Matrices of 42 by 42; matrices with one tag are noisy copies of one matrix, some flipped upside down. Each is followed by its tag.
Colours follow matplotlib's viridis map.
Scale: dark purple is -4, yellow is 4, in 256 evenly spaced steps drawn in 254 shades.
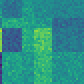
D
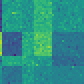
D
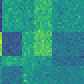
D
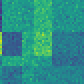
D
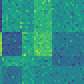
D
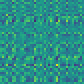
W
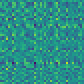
W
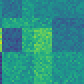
D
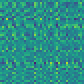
W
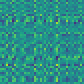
W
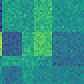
D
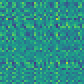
W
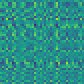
W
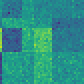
D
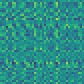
W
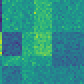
D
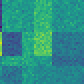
D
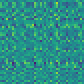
W
